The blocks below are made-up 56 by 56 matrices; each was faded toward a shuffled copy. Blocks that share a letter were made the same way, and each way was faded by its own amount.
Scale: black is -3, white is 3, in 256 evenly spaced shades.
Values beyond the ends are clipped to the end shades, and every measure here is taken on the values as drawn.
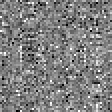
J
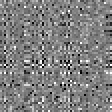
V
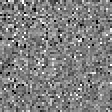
J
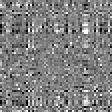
V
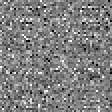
J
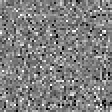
J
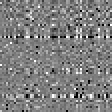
V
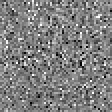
J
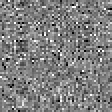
J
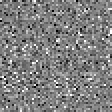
J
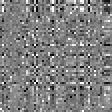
V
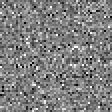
J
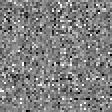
J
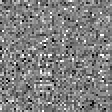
J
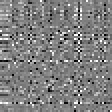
V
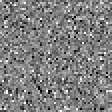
J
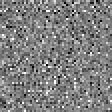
J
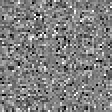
J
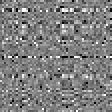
V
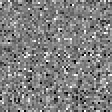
J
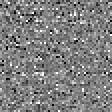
J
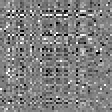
V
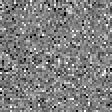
J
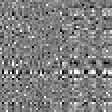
V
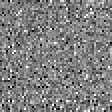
J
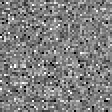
J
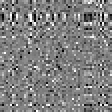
V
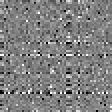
V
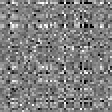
V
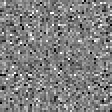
J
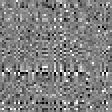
V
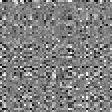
V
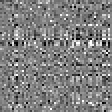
V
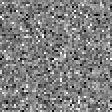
J
